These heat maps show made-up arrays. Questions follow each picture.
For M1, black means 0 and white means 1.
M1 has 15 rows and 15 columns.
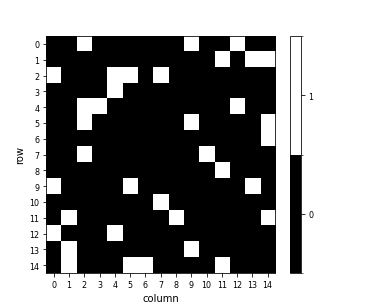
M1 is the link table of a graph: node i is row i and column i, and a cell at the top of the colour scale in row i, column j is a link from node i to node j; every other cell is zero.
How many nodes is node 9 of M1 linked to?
3
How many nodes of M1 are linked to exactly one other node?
4
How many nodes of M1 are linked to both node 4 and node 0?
2
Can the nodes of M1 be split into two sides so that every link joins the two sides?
no
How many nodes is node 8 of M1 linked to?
1
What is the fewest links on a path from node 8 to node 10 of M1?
6
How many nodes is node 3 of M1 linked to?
1
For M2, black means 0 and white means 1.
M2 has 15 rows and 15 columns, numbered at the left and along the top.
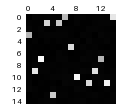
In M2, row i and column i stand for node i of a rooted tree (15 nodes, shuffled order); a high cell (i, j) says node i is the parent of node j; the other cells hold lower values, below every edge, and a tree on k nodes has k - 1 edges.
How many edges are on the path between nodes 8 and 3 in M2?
5
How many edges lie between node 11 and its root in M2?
1
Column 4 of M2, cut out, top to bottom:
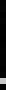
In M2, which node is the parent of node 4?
13
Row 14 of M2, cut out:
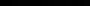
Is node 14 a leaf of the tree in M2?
yes
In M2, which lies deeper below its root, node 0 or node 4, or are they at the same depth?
the same depth
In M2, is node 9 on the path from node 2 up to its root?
yes
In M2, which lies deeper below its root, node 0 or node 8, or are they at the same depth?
the same depth
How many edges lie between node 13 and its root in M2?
2
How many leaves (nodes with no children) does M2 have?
6
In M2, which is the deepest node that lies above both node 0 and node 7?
1
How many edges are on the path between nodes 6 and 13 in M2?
6
